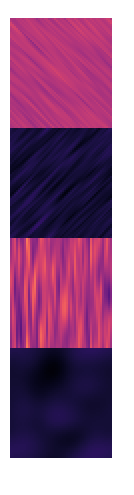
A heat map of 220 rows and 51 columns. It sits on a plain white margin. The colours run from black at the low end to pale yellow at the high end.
The table splits into 4 rows of 1 panel. Panel 1,1: middling, slanting down to the right, faint in contrast. Panel 2,1: very low, slanting up to the right, faint in contrast. Panel 3,1: middling, streaked downward. Panel 4,1: very low, smooth, faint in contrast.
